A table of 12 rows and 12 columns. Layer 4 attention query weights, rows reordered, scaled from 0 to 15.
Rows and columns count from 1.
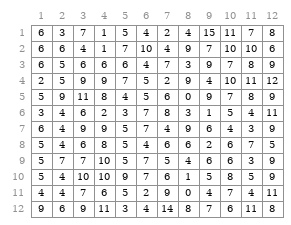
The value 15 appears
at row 1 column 9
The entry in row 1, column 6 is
4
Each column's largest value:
9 9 11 11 9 10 14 9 15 11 11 12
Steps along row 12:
down up up down up up down down down up down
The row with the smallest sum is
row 6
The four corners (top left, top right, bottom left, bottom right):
6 8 9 8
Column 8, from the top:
4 9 3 9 0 3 9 6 4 1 0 8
